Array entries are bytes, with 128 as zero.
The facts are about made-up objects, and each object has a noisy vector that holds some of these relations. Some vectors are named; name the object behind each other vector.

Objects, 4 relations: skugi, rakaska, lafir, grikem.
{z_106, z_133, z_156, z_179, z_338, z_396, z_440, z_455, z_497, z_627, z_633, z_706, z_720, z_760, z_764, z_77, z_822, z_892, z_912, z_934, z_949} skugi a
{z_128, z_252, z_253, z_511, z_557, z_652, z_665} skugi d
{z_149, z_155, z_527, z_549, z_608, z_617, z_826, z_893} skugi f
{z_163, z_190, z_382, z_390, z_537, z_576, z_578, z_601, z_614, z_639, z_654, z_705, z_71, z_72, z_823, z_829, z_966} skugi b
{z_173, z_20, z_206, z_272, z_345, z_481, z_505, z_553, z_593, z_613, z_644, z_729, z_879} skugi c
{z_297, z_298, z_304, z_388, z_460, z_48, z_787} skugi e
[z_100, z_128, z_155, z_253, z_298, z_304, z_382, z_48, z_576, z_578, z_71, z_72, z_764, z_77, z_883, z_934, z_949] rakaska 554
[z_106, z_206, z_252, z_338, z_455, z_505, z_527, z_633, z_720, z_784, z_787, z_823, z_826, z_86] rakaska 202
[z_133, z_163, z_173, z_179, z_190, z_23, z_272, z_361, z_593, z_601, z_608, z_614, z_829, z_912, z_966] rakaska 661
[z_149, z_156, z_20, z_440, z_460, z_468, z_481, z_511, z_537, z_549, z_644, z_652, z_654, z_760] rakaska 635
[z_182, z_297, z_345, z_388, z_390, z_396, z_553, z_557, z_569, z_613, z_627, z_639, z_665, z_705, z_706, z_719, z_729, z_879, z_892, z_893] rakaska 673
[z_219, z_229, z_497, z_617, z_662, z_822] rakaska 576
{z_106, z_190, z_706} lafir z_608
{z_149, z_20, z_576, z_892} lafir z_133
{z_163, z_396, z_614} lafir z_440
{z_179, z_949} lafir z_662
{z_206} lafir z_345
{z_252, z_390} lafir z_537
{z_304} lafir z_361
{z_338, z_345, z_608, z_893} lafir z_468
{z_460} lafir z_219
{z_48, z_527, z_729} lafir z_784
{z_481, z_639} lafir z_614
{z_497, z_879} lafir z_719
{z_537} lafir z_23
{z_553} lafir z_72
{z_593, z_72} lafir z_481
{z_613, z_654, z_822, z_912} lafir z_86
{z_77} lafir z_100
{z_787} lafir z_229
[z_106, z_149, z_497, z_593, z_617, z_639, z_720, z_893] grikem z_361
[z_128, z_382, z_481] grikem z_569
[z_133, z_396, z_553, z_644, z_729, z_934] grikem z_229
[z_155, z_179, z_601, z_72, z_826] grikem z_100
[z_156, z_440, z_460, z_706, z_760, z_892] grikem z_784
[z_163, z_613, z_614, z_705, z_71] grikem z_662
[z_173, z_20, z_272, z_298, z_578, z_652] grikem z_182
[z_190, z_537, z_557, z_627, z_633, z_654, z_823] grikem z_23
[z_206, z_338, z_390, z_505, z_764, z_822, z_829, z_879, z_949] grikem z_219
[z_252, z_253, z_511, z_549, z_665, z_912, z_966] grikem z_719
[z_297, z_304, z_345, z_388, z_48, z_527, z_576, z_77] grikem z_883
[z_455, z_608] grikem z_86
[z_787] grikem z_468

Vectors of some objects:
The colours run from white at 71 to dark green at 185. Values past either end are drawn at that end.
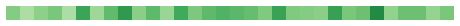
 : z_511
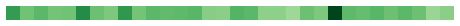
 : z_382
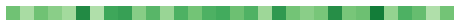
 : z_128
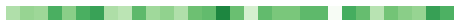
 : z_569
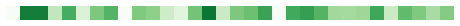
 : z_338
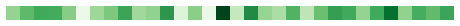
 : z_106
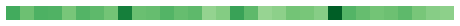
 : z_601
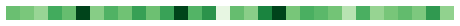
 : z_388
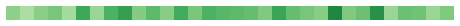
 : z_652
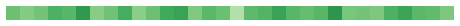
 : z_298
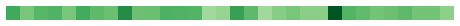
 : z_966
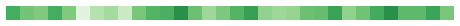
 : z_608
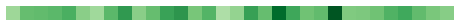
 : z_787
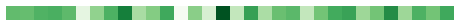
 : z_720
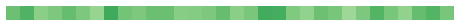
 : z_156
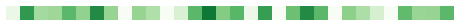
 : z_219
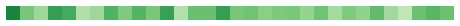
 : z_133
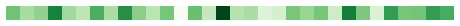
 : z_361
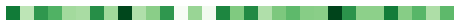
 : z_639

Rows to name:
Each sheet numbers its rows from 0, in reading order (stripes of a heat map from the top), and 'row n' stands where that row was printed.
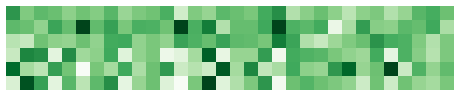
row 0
z_440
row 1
z_48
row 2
z_252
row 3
z_949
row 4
z_149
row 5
z_822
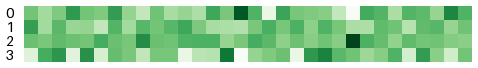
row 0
z_23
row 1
z_481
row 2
z_823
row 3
z_879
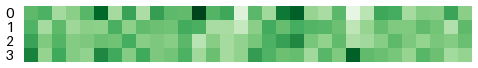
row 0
z_77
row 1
z_553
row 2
z_396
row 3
z_72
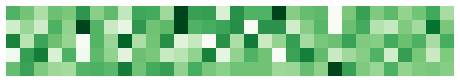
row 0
z_527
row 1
z_883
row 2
z_593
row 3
z_206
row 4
z_654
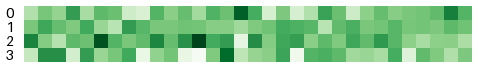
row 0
z_468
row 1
z_179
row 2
z_576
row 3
z_764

